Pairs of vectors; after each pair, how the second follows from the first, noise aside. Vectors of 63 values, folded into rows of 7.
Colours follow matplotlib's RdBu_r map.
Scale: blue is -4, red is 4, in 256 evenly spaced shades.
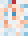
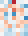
copied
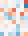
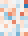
copied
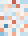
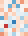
negated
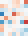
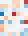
copied
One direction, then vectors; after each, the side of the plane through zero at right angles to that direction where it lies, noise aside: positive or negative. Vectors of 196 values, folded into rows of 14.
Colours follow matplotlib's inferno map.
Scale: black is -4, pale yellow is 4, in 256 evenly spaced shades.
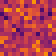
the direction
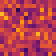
negative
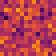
positive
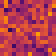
negative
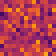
positive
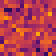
negative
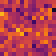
negative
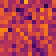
negative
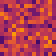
negative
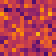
negative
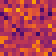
positive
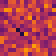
positive
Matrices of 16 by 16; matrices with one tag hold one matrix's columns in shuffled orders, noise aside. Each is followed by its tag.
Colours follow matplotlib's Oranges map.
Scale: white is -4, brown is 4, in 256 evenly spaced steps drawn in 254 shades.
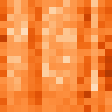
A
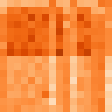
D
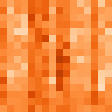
A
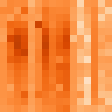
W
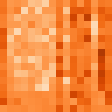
A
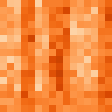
A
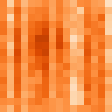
W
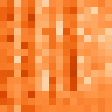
A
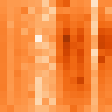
W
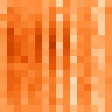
W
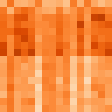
D
